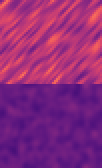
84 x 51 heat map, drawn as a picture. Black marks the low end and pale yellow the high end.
It is made of 2 by 1 panels. Panel 1,1: middling, slanting up to the right. Panel 2,1: low, blotchy, faint in contrast.
